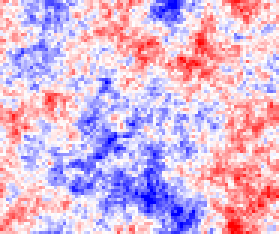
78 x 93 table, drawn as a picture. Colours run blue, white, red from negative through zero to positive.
There are no regular stripes. The halves do not mirror each other. No single row or column stands out from its neighbours.
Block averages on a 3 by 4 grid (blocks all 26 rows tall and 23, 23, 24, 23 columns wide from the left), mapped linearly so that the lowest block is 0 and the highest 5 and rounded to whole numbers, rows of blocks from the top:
1333 / 3114 / 3005
